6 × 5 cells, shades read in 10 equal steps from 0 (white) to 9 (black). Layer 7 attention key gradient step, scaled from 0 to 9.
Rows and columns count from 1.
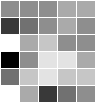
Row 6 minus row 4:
-9 -1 6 4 1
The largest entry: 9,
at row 4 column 1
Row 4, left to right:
9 4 1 1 3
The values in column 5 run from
2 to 4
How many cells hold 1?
3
